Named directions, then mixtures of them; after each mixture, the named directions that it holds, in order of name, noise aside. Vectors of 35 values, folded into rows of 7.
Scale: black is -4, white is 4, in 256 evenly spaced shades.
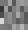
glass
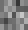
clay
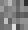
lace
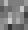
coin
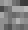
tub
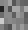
glass, tub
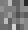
lace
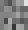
lace, tub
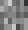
lace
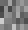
glass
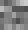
tub
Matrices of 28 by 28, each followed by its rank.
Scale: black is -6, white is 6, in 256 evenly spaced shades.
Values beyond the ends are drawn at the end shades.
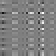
one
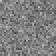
full rank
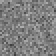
full rank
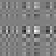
one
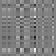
one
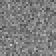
full rank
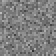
full rank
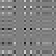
one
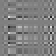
one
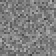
full rank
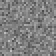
full rank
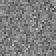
full rank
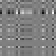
one
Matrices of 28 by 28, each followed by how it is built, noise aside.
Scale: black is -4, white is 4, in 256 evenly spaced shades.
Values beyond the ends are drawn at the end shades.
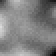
smooth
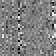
uneven columns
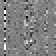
uneven columns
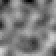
smooth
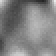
smooth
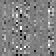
uneven columns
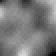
smooth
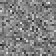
noise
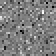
noise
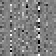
uneven columns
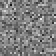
noise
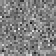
noise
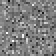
noise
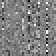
uneven columns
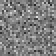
noise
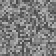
noise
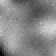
smooth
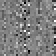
uneven columns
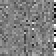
uneven columns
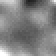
smooth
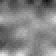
smooth
